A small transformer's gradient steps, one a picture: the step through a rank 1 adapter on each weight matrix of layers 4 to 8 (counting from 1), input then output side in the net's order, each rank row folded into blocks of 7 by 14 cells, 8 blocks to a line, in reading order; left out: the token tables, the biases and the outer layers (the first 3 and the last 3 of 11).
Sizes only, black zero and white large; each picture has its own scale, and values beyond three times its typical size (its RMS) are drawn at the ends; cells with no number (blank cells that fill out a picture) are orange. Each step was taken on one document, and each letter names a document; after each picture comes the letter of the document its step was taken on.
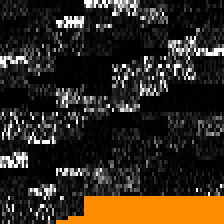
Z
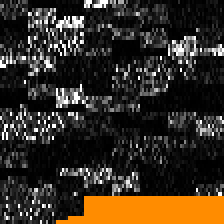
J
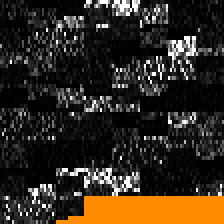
J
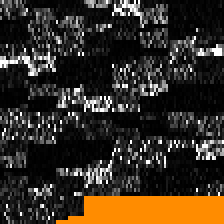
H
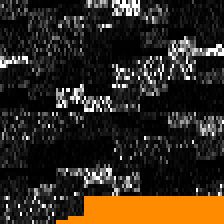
J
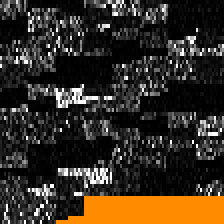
H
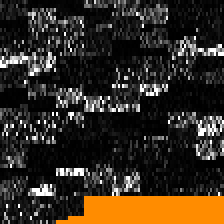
J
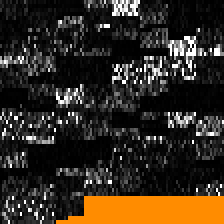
Z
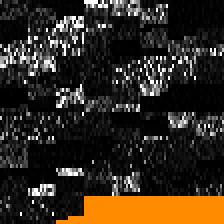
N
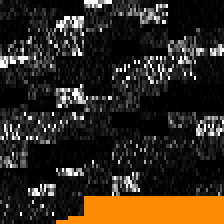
N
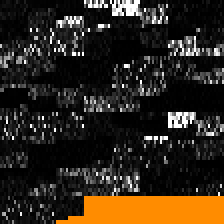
Z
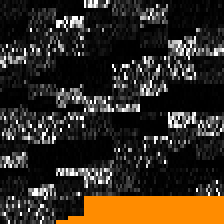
Z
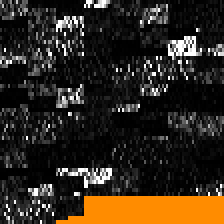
J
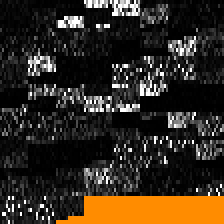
Z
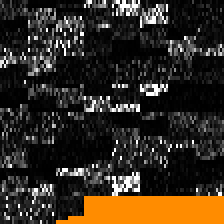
J
